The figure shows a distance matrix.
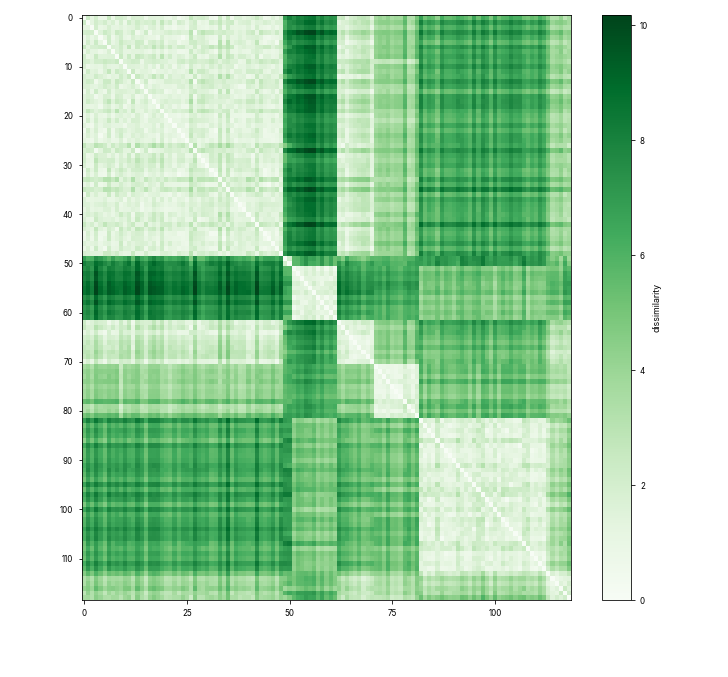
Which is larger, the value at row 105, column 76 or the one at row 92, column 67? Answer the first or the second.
the second
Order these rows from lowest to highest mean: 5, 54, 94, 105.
5, 94, 105, 54
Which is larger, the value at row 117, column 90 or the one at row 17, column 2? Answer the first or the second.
the first
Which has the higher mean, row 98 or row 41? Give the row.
98
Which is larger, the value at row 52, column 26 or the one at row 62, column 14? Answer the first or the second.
the first
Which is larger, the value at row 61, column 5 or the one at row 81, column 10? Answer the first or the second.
the first
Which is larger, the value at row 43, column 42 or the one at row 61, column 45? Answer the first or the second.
the second
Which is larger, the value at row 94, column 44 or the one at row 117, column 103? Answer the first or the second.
the first
